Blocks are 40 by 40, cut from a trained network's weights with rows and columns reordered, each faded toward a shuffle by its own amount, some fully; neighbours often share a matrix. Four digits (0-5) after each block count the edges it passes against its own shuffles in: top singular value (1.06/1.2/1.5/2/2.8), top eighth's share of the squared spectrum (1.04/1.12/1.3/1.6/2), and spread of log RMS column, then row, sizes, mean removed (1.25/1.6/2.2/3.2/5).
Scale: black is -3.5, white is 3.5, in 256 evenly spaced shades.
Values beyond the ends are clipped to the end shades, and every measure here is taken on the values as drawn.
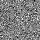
1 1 0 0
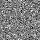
2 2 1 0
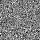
0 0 0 0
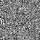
2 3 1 1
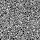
0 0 0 0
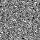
0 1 0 0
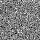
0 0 0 0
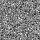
0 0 0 0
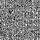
1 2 0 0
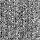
2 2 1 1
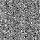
1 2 0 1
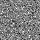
0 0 0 0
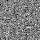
0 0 0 0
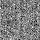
1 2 0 0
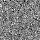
0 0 0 0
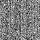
2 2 0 1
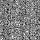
2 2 0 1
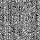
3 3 0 1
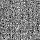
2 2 0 0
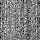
3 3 1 2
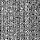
3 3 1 2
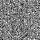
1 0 0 0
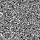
2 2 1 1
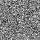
1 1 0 0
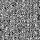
2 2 0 0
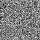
1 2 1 0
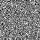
2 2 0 0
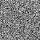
2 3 1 1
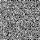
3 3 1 1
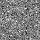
1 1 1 0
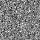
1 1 0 0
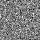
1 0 0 0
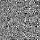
2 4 2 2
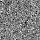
1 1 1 0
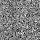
0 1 0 0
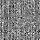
3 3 1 2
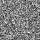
0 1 0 0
